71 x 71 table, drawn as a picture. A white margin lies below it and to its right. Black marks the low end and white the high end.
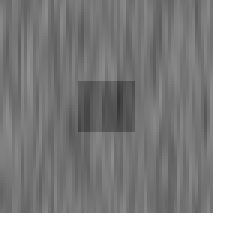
Grain: streaks running down. Histogram: skewed, a long tail of low values. Ninth with the lowest average: centre. Odd patch: lower, in the centre.
